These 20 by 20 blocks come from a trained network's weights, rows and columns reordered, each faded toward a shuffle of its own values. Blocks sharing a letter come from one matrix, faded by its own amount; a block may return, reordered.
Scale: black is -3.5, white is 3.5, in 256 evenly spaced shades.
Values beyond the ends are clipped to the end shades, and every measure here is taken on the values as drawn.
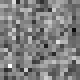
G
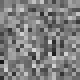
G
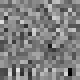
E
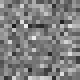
E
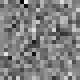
G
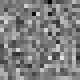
G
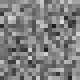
G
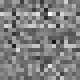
E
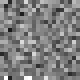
G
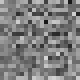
E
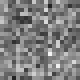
G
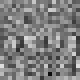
E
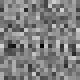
E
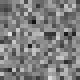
E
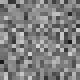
E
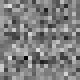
E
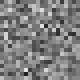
G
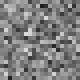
G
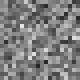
G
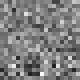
E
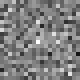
G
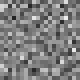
E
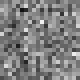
G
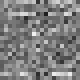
E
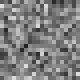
G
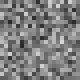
G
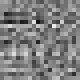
E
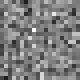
G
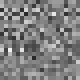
E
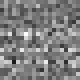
E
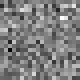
G
